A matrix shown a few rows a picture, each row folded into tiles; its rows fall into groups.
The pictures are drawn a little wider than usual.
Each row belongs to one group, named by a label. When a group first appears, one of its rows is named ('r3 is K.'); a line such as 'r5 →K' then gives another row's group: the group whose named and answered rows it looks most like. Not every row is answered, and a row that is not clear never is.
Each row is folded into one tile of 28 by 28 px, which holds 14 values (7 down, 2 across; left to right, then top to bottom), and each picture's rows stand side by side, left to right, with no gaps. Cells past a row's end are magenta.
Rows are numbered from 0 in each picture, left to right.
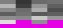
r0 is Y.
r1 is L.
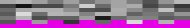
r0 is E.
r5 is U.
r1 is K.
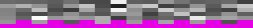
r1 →L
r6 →L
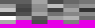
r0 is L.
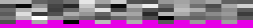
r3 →U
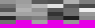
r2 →K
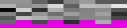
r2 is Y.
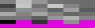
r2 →L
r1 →Y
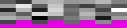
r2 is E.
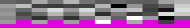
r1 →K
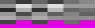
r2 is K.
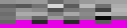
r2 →Y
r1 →Y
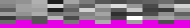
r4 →L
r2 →K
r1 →Y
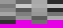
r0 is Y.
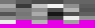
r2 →L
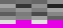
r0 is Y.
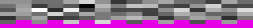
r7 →K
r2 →U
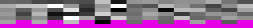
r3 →Y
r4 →E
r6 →U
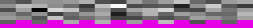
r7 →E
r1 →K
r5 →U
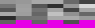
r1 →E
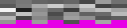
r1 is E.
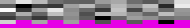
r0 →U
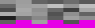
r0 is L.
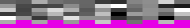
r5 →K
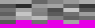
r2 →U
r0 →E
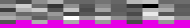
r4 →E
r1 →U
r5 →L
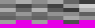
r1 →U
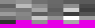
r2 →L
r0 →Y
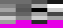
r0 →L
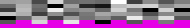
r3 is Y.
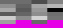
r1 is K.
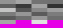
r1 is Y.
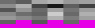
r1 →E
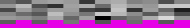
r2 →Y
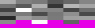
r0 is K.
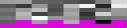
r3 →Y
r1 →L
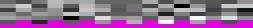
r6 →L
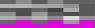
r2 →L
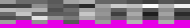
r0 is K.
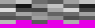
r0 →U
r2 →U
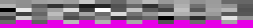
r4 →U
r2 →U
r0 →K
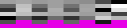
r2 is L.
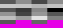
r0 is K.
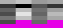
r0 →E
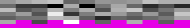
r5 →E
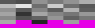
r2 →U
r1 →Y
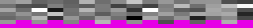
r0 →U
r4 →K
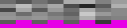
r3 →Y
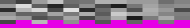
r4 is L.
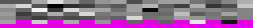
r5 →E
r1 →U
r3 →U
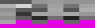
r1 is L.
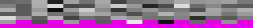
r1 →Y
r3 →Y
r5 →Y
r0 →L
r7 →K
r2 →K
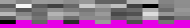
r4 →E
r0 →Y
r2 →Y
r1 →E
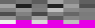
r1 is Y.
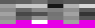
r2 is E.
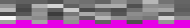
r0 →L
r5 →L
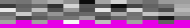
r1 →U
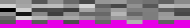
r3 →E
